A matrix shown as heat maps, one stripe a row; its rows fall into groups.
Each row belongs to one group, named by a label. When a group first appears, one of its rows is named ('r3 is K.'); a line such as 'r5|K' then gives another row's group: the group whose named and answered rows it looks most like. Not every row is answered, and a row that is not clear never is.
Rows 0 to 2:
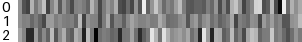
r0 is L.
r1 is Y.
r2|Y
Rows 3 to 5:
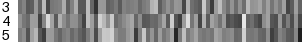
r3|Y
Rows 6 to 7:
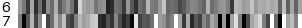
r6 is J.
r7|L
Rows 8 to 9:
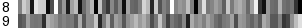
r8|Y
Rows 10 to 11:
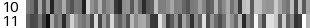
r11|Y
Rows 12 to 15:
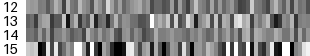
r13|L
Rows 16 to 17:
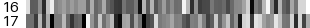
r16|L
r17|J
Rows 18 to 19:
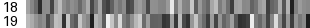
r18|Y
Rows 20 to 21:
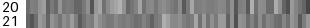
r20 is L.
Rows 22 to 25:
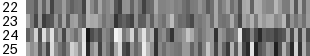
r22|J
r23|J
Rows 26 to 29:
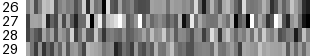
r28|Y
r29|J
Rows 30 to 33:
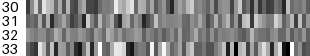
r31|J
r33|L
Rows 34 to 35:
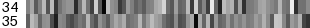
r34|Y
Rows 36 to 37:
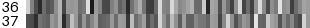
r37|Y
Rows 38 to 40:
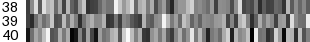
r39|L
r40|J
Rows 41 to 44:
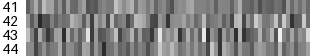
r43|Y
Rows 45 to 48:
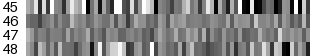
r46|Y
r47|Y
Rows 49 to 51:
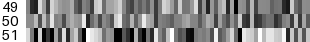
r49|L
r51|J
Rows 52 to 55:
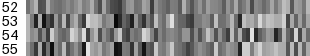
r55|J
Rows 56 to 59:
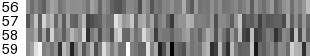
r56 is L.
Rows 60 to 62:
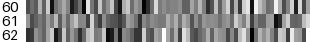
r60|J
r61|L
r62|L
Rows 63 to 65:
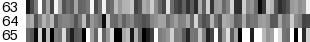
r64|Y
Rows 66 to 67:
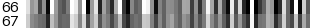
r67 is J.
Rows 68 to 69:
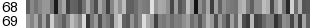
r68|L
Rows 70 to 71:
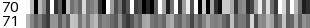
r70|Y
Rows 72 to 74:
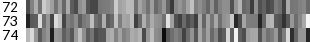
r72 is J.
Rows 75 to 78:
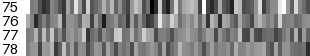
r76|Y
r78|Y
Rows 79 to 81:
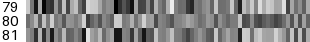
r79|J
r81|J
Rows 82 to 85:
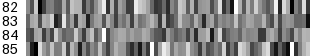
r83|Y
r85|L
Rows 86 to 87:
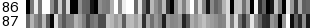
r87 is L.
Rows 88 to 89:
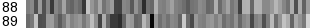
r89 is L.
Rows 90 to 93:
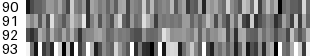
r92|L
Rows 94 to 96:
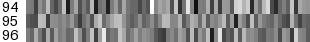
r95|L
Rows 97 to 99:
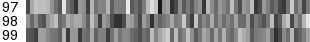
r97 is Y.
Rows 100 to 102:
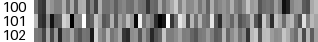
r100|L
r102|J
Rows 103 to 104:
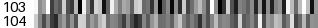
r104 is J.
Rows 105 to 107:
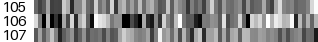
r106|J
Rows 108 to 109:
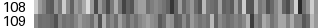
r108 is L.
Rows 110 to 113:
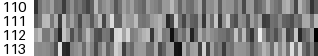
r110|L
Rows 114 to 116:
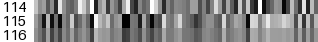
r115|J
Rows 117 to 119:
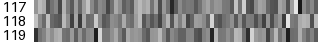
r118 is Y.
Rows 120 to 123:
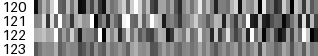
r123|J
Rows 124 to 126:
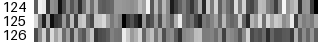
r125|J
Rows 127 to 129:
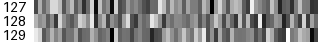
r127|Y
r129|Y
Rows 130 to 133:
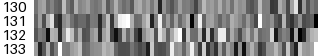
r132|Y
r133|L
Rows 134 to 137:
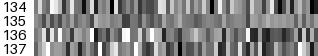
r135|J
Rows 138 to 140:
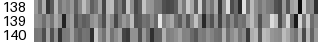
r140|J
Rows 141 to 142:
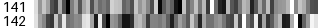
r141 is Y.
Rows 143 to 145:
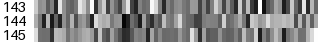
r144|J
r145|L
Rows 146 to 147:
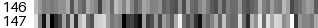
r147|J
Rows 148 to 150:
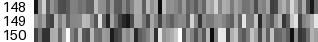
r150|Y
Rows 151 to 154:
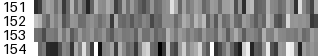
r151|L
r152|Y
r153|Y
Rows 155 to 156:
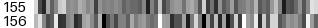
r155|L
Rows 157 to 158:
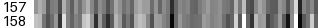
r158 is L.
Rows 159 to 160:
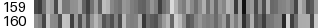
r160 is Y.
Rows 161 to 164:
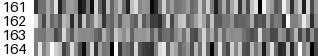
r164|Y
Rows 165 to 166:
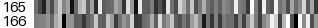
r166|L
